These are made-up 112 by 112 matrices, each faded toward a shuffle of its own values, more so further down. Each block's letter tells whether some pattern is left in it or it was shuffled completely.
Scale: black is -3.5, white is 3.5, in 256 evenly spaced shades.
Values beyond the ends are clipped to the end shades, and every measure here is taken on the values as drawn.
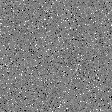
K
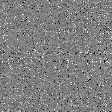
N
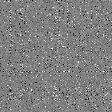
N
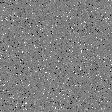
K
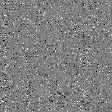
N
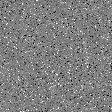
K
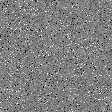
K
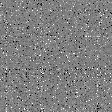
N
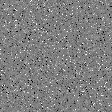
K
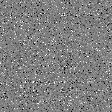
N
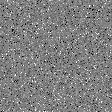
K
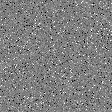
K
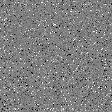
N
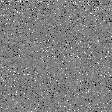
N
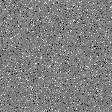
K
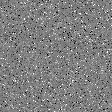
K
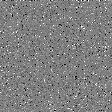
N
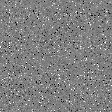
N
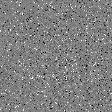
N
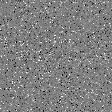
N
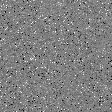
K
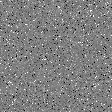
K
